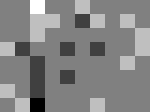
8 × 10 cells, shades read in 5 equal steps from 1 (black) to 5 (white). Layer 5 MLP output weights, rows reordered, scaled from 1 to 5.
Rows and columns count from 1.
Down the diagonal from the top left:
3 3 4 3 3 3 3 3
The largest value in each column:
4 4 5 4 3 4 4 3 4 4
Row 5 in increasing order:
2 3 3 3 3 3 3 3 3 4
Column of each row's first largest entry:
3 3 3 1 9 1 1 2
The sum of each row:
33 33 32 29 30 28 30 30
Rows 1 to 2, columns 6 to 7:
4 3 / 2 4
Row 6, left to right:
3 3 2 3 2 3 3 3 3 3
